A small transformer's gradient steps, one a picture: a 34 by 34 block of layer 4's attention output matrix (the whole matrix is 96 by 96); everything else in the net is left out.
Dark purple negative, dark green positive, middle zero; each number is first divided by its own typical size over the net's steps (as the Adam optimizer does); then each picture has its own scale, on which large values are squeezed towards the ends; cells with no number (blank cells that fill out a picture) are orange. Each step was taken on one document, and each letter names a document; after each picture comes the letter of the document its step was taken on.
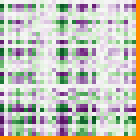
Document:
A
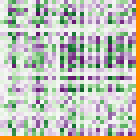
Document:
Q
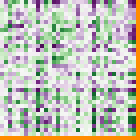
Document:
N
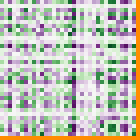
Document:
Q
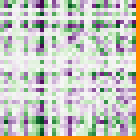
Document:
N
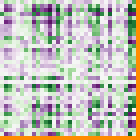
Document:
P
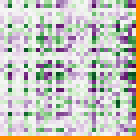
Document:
N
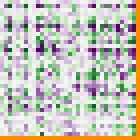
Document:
N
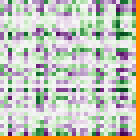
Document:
Q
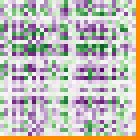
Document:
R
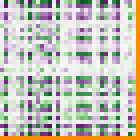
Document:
P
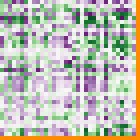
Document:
R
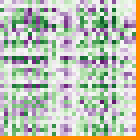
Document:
R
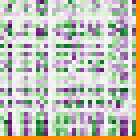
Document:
Q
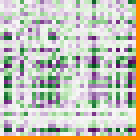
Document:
P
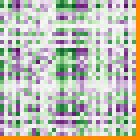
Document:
A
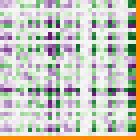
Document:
P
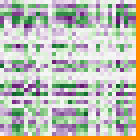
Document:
A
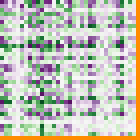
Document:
P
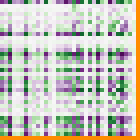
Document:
Q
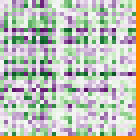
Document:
R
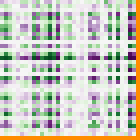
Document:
P
